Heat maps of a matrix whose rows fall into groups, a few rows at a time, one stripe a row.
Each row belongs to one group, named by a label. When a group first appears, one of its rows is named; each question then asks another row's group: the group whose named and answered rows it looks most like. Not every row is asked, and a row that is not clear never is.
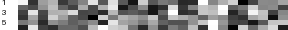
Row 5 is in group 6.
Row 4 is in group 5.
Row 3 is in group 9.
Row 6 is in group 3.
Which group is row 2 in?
9
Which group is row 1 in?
6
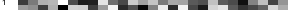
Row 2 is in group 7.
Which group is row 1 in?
5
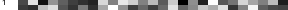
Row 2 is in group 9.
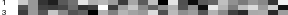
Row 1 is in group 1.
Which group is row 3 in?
5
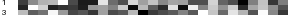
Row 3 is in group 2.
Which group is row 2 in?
3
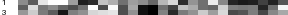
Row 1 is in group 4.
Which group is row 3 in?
7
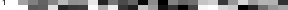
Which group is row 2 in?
6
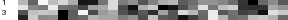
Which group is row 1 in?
4
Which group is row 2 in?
6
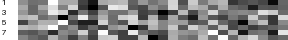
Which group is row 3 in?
2
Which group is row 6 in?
4
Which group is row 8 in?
9
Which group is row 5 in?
5
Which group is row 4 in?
1
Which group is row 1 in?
4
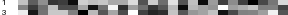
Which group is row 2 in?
9
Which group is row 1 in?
1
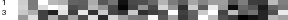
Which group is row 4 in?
6
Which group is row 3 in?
1
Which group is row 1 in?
4
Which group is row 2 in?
4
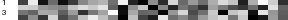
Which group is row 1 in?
3
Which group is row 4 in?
7
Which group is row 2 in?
7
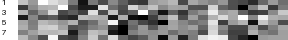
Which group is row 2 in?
5
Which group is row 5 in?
2
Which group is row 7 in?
5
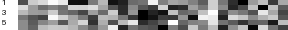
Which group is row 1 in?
5
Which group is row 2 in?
7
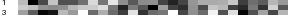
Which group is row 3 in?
1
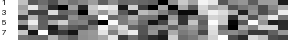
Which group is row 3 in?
6
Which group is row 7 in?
1
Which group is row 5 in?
9
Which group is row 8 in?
9
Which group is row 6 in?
3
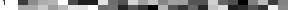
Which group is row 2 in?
7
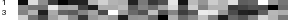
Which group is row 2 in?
4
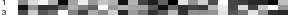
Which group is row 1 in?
7
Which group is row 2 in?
3
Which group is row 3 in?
9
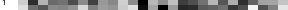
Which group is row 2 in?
1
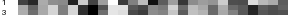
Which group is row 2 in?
4
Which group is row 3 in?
4
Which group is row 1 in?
9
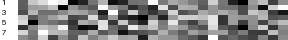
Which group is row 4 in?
2
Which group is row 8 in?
1
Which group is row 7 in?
4
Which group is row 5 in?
1
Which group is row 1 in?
5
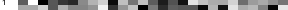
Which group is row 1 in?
3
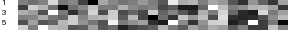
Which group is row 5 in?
9
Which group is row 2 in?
3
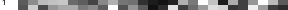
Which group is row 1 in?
2
